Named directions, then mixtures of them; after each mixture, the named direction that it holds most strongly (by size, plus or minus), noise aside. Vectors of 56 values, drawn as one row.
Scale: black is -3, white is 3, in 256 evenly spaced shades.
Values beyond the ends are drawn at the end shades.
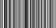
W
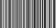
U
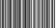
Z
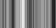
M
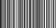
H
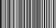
H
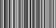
W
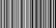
Z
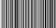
H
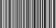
U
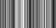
M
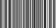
U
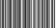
Z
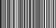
H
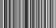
W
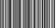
Z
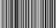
H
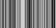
M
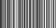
H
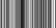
M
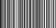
H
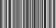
U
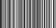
H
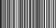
H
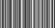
Z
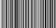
H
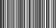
H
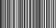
H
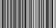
U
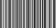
U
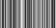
Z
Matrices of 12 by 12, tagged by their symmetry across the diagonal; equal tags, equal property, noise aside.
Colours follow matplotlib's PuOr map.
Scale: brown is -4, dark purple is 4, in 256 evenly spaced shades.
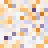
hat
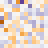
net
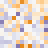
net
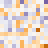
hat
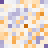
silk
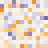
hat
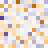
net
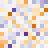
net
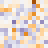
hat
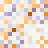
silk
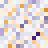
silk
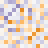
silk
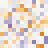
net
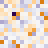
silk
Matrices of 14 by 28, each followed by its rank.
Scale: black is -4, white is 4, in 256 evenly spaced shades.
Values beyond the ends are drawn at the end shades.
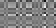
one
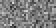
full rank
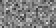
full rank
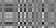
one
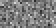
full rank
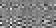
three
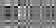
one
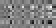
two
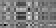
two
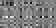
three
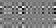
one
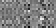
three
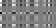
one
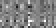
three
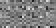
three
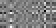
two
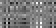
two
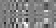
two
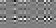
one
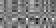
two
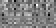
three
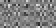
three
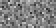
full rank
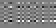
one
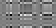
one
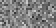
full rank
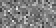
full rank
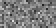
full rank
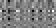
two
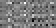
three
